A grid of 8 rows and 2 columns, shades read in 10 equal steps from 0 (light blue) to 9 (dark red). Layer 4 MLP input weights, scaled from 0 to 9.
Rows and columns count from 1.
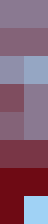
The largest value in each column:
9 9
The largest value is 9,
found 3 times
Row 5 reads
5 4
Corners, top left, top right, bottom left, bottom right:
4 4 9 0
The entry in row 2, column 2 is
5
